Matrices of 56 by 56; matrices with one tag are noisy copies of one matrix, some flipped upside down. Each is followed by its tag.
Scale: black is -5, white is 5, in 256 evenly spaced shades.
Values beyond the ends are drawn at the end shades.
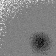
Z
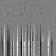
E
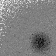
Z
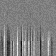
E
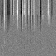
E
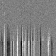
E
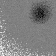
Z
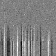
E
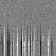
E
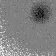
Z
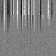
E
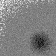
Z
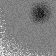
Z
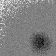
Z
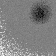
Z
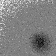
Z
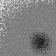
Z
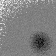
Z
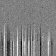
E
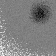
Z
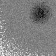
Z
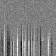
E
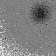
Z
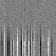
E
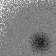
Z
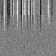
E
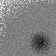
Z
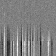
E
